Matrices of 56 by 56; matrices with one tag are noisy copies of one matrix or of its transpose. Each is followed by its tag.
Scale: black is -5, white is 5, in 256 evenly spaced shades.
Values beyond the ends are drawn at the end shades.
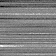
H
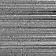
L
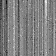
H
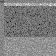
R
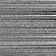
L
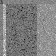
R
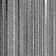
H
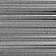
L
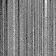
H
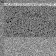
R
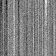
H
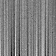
L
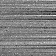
L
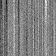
H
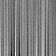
L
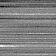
H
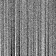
L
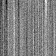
H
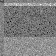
R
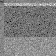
R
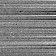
L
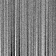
L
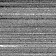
H
